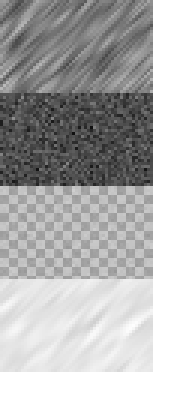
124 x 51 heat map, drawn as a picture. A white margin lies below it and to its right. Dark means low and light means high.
It is made of 4 by 1 panels. Panel 1,1: middling, slanting up to the right. Panel 2,1: low, fine-grained. Panel 3,1: high, checkered. Panel 4,1: very high, slanting up to the right, faint in contrast.
